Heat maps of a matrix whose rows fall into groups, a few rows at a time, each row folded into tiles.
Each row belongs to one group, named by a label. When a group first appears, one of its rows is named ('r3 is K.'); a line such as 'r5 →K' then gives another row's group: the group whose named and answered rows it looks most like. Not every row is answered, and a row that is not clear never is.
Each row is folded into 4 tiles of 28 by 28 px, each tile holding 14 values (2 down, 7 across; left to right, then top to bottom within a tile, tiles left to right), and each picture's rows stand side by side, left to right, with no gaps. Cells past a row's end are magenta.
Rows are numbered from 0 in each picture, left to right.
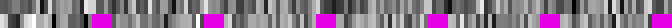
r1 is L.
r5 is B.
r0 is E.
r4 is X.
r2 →E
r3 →E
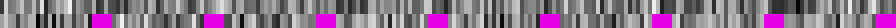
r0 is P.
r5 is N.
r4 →P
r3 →E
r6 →E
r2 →N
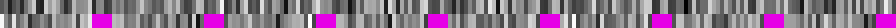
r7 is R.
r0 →X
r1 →B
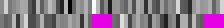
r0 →N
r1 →N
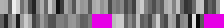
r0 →N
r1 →B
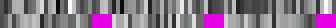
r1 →P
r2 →R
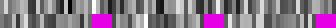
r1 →P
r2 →L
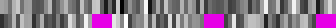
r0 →N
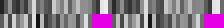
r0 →X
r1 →X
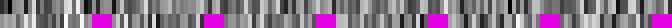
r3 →B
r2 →L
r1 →X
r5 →L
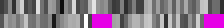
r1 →E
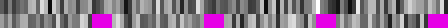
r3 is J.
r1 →B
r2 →E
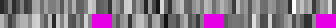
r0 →E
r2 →J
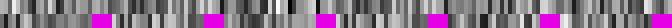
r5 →B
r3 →R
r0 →N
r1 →R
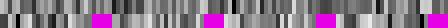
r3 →E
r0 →N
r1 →E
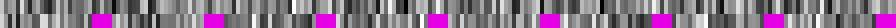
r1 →X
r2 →J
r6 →P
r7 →L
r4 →X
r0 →R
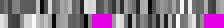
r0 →E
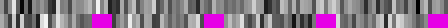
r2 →J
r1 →L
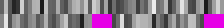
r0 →J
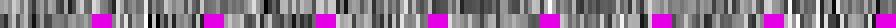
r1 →P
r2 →J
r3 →P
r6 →J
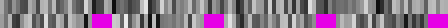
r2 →B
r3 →J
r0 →B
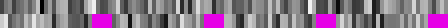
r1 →N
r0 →E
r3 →X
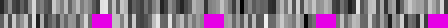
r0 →X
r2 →R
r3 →J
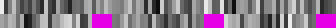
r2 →P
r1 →N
